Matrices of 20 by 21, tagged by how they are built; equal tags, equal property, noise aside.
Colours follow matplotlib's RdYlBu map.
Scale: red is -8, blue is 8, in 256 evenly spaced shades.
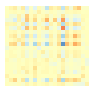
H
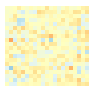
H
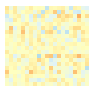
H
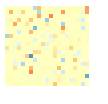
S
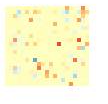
S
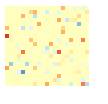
S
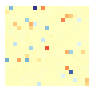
S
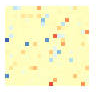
S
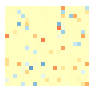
S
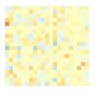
H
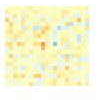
H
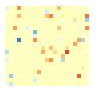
S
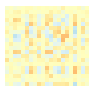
H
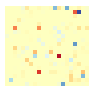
S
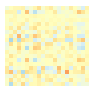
H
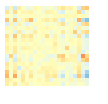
H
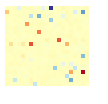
S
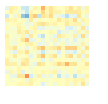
H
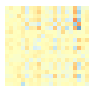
H
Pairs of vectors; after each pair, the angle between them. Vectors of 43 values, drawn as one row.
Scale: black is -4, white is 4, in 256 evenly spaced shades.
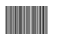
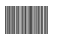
nearly opposite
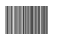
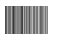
nearly opposite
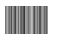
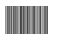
partly aligned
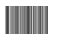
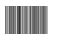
partly opposed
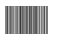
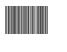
nearly opposite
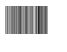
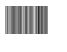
nearly parallel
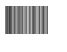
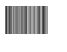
partly aligned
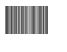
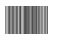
partly opposed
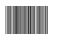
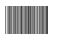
partly aligned
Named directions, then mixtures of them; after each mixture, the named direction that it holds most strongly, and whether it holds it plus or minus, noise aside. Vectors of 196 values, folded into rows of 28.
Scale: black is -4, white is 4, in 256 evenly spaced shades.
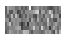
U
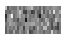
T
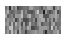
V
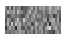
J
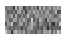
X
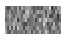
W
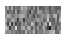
J, minus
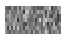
W, plus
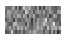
X, minus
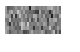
U, minus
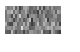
X, minus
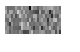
U, minus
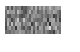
J, plus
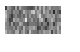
T, minus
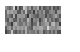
X, minus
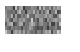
X, plus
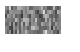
V, minus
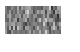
W, plus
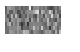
U, plus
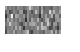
T, plus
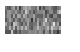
X, minus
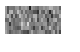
U, minus
